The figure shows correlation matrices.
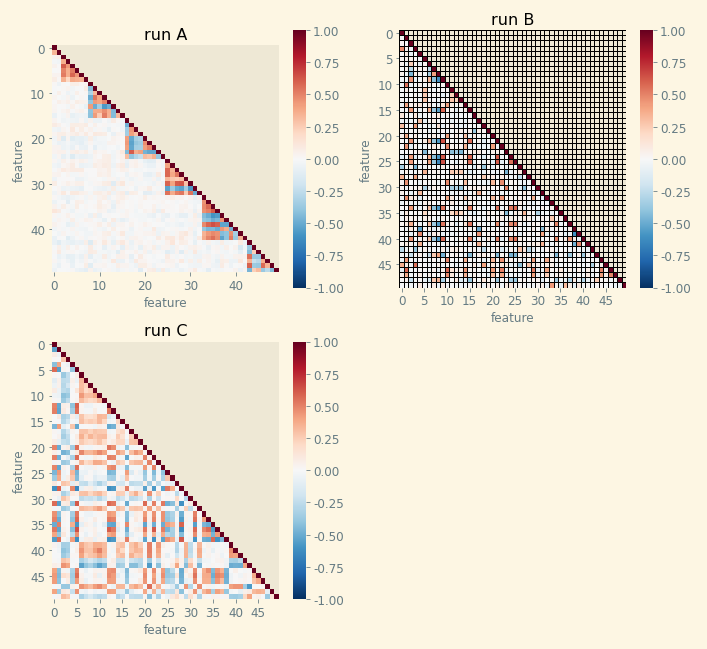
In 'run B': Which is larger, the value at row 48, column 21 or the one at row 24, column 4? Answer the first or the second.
the second
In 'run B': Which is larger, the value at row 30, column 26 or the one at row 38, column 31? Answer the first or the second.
the first
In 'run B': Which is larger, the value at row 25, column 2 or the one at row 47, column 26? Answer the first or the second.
the first
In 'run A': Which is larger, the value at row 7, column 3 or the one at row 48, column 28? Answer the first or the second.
the first
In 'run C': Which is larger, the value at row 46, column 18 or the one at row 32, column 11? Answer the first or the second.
the second
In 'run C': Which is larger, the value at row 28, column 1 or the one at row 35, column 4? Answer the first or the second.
the first
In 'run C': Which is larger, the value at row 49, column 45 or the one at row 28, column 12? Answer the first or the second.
the first
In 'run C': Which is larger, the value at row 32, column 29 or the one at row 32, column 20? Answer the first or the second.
the first
